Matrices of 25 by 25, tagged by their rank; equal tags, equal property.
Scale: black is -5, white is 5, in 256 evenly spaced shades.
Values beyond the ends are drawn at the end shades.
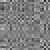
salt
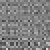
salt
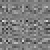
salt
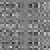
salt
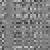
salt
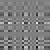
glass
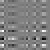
glass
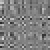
salt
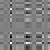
glass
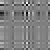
glass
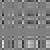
glass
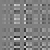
glass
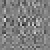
salt
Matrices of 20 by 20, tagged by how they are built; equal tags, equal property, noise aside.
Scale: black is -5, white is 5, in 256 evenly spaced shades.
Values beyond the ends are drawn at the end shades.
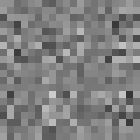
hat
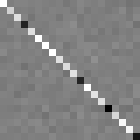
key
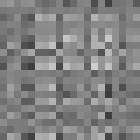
hat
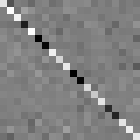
key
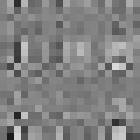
hat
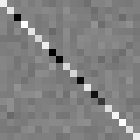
key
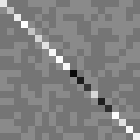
key
